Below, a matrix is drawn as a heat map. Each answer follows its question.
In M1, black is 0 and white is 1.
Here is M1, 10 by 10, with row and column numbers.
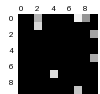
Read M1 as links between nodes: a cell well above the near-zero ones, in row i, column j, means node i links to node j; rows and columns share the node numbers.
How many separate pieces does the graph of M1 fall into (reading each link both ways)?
3
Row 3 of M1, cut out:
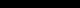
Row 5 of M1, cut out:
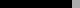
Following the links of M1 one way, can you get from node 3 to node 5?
no
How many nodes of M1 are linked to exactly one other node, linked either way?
4
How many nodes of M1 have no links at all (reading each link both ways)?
2
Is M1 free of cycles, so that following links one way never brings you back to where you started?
yes
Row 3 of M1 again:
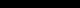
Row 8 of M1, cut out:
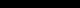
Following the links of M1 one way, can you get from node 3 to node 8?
no
